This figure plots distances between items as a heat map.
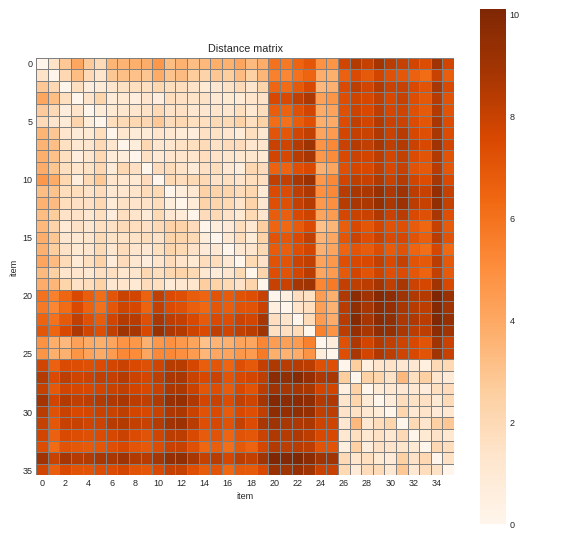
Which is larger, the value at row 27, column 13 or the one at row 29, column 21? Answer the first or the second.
the second
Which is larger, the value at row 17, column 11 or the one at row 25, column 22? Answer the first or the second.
the second
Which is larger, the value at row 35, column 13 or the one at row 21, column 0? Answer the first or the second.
the first
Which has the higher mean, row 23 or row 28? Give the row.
23
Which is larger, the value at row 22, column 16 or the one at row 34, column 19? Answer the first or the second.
the second
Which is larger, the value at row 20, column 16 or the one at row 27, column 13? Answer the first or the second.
the second
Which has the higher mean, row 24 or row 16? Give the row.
24
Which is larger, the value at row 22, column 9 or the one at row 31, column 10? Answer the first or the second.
the second
